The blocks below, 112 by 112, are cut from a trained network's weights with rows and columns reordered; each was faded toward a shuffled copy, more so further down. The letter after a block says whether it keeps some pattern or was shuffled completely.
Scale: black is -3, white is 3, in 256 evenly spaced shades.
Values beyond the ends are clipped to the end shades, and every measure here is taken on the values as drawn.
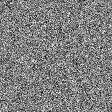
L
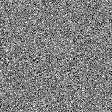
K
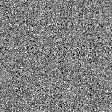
K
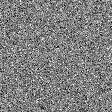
L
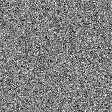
L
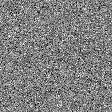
L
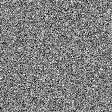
L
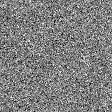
L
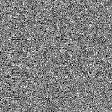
K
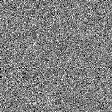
K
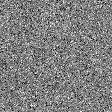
L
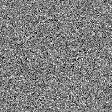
K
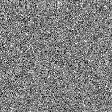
K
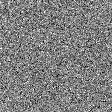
L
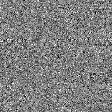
K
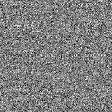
K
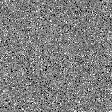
K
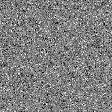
K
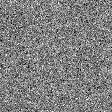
L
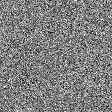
L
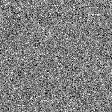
K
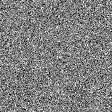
L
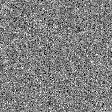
K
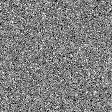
L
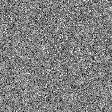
K
